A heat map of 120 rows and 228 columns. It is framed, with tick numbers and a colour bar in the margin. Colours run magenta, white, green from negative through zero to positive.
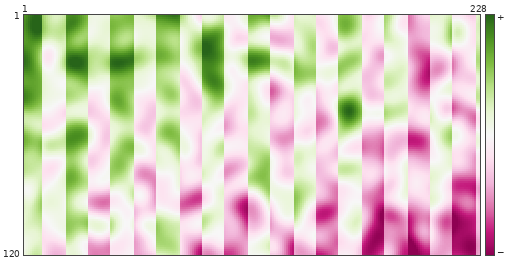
The ninth with the lowest average is the bottom right. Stripes running up and down repeat 10 times from left to right. Values rise toward the top left. The top left is the ninth with the highest average. The values follow a bell shape.
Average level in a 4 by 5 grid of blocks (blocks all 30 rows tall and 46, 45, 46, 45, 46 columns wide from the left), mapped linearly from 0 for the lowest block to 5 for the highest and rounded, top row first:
5 5 4 3 2 / 4 3 3 3 2 / 4 3 3 2 2 / 3 2 2 1 0
